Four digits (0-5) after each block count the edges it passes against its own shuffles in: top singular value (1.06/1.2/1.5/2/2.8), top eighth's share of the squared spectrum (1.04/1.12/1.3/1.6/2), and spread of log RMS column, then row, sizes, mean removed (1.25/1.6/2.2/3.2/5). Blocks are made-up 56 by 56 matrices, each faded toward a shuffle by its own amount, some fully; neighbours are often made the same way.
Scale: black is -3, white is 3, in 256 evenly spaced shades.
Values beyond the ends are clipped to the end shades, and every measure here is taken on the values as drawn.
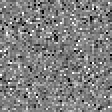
0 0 0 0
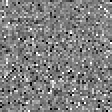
0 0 0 1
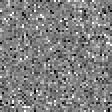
0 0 0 1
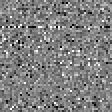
2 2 0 2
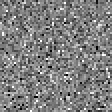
2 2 0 0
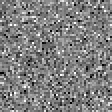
1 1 0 0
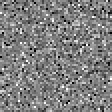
0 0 0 0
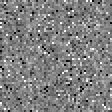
0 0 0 0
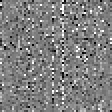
2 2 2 0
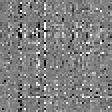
4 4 3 2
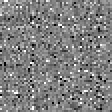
3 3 2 1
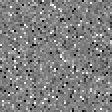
1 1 0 0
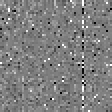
4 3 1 0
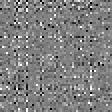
4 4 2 2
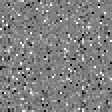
2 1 0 0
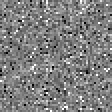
1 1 1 0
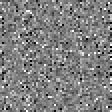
1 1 1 0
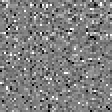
3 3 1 1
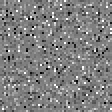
2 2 0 0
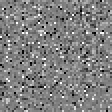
3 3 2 1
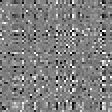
5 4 3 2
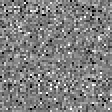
3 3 1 1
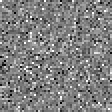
2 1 0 0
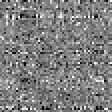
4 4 1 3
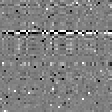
5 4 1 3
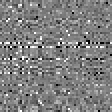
4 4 2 3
